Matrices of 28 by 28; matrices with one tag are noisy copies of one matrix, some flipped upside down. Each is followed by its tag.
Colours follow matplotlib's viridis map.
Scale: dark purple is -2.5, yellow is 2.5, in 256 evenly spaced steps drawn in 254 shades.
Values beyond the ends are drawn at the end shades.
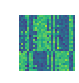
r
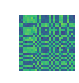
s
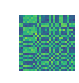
s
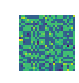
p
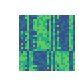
r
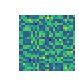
p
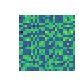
p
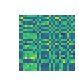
s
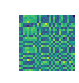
s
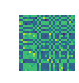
s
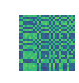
s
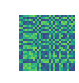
s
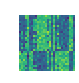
r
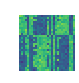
r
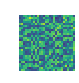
p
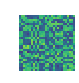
p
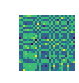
s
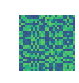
p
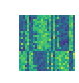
r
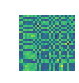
s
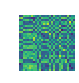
s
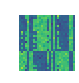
r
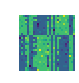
r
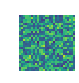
p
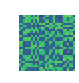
p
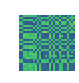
s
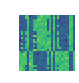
r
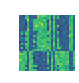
r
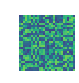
p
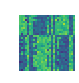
r
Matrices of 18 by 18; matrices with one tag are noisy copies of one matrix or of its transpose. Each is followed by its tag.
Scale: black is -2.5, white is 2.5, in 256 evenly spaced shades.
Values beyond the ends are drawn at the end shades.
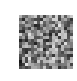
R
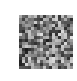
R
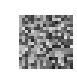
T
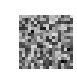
T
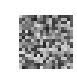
R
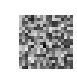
T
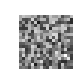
T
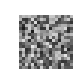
T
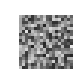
T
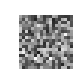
R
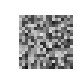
T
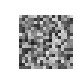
R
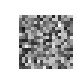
R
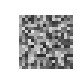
T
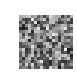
T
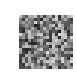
R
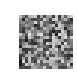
R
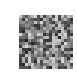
R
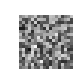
T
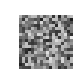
R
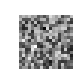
T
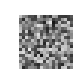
R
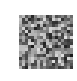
T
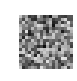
R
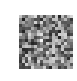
R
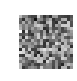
R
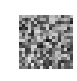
T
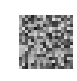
T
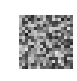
T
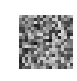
R
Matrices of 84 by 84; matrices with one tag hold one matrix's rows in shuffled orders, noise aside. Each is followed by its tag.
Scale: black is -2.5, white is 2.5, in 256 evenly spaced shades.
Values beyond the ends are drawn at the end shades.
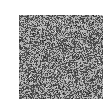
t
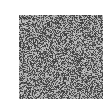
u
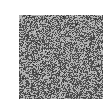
t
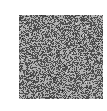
t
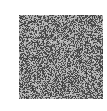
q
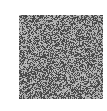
u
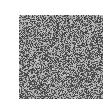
q
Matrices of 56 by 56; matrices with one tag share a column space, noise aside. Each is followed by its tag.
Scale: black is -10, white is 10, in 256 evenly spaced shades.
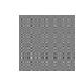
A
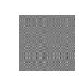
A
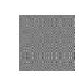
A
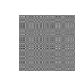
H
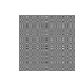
H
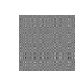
A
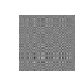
A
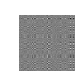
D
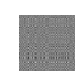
A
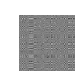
D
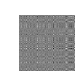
H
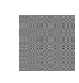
H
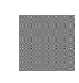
H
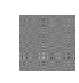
A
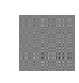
A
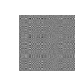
D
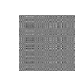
H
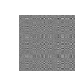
D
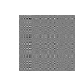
D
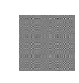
D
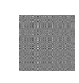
H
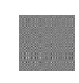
A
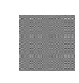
D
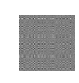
D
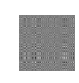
A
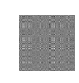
H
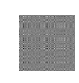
H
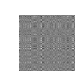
H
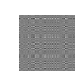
D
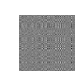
H
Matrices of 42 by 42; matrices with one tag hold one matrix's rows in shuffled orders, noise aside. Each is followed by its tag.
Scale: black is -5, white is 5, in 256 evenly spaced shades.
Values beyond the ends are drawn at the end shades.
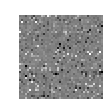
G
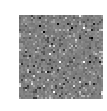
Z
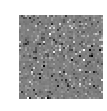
Z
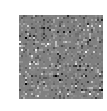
G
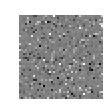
Z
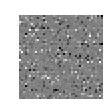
G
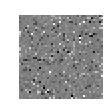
Z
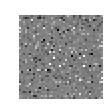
Z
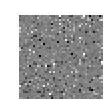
Z
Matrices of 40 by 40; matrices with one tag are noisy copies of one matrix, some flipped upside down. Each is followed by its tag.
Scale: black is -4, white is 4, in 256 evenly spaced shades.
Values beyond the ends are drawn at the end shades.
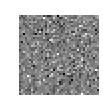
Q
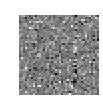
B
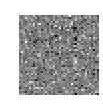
B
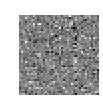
B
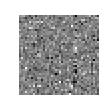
B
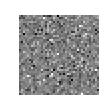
Q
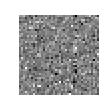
B
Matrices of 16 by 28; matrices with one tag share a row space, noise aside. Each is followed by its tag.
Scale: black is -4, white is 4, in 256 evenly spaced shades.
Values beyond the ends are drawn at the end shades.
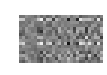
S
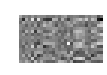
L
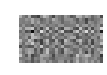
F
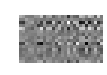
S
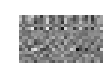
F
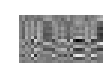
L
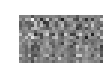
F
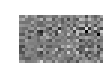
S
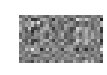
F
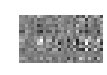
S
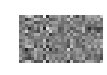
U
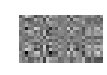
U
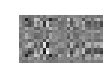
U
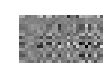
S
